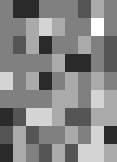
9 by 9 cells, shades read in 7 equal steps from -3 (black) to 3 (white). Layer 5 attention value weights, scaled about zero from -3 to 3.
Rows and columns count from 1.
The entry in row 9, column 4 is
-1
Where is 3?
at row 2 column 8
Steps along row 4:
same same same up down same up down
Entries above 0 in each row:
1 4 2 1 4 4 5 3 5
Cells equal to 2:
8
